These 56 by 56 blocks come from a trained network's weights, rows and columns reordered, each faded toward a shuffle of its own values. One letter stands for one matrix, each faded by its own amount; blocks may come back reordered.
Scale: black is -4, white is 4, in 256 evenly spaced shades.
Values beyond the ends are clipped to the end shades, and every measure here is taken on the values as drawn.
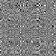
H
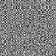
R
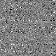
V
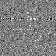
V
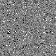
V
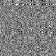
H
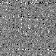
V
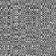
R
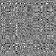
H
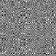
H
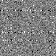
V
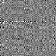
H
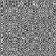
R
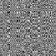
R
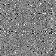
V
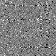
V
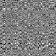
H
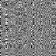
R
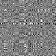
H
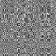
R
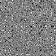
V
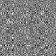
H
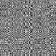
R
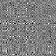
H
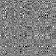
H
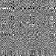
H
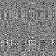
H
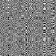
R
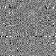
H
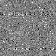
V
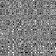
H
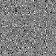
V
